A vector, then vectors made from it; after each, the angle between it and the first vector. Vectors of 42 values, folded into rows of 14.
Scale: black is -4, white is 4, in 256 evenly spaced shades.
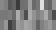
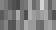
nearly parallel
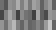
partly opposed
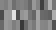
partly opposed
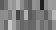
nearly opposite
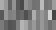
partly aligned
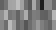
nearly opposite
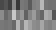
partly aligned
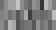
nearly opposite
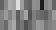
nearly opposite
